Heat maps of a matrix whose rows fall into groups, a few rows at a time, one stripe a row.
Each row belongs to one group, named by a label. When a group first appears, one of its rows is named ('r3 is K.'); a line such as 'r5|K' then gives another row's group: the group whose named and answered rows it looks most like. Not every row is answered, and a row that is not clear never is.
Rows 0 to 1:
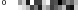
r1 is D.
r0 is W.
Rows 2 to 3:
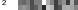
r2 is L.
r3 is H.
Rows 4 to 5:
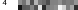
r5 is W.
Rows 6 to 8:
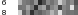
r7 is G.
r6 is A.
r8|A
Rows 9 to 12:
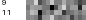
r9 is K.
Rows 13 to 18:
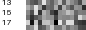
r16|G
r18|K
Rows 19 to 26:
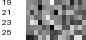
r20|H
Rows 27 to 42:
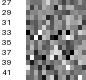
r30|A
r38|G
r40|A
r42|G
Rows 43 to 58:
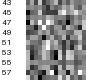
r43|W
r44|D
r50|G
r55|D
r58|A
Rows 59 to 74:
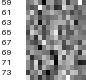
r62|A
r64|W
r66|W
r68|H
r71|K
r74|A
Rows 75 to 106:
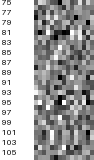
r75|H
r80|W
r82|D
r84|L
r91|K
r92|A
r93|D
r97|A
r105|L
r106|D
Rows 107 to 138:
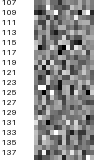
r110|A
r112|W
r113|D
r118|W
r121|H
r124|H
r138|G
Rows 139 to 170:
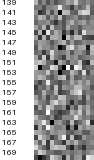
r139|A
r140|L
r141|H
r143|D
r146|K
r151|D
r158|L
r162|A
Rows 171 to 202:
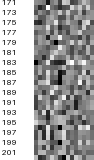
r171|H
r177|W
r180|L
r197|W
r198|W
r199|H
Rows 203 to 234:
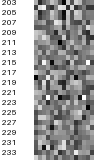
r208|G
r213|W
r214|A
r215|G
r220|K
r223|A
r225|W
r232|W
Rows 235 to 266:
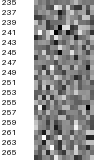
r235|A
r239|A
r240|H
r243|D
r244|L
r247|D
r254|W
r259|A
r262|K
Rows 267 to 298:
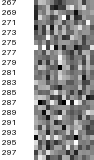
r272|W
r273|W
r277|L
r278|L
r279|L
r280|H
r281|L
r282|L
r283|D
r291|A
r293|A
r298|H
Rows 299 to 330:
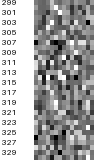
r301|L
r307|D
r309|A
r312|A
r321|L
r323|A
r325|K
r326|D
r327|D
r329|H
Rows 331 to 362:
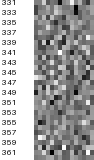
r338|G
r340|H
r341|L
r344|L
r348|W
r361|G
